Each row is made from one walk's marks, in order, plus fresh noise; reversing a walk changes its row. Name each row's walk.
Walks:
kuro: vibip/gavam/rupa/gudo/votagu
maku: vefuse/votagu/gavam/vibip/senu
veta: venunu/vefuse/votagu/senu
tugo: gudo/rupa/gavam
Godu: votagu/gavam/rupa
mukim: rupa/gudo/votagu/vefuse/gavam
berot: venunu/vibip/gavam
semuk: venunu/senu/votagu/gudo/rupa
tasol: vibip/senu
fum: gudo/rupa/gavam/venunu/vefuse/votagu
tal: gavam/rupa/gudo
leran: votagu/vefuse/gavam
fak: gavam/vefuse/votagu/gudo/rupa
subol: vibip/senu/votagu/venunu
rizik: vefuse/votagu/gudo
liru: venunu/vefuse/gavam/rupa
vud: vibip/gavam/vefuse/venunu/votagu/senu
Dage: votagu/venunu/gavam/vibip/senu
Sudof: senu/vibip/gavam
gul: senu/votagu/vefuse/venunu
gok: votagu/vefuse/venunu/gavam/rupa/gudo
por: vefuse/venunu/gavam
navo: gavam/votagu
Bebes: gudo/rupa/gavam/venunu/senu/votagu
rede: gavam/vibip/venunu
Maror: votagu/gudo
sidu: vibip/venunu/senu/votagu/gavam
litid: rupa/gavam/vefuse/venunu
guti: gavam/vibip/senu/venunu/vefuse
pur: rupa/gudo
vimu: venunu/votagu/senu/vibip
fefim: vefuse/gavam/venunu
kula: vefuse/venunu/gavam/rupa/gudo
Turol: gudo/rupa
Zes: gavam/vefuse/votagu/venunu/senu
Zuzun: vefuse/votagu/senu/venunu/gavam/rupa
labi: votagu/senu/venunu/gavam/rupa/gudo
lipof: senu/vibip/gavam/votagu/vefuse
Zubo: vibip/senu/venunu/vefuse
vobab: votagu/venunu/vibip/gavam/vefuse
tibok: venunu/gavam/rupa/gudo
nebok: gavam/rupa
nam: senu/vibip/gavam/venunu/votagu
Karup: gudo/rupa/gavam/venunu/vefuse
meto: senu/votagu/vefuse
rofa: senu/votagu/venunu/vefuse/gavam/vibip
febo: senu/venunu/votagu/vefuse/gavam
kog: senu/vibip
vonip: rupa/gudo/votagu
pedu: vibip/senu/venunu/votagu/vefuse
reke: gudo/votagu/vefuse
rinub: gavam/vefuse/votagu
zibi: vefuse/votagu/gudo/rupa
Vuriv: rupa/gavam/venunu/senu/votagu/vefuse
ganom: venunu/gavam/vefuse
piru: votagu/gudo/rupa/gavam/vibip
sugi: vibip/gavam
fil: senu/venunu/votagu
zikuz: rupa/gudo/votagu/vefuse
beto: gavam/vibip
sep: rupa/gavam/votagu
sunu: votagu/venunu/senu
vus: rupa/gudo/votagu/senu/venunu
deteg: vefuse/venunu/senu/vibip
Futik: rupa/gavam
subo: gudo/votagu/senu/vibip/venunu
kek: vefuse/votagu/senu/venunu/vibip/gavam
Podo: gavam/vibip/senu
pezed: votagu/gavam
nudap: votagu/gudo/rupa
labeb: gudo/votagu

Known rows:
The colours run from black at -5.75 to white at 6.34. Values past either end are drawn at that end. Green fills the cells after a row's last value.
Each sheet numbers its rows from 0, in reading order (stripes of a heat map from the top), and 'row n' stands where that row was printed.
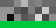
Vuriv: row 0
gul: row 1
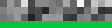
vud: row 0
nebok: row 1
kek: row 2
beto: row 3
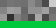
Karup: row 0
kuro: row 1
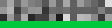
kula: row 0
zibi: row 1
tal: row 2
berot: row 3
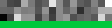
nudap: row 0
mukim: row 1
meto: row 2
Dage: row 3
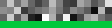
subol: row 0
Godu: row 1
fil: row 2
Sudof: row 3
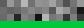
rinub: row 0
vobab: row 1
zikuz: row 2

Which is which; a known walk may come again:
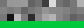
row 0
vobab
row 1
labi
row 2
rofa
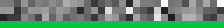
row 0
zibi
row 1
litid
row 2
pedu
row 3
liru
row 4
subo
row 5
pezed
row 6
gok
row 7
kek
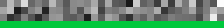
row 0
deteg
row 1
Zuzun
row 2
lipof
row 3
kula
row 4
Bebes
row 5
vus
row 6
Zes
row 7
sunu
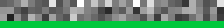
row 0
Vuriv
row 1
berot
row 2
Dage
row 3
por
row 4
sidu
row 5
fefim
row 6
fum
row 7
mukim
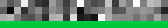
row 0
Sudof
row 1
semuk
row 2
Futik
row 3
Godu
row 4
Podo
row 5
Zubo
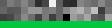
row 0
fak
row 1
sep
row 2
Turol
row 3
ganom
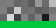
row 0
gul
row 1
rinub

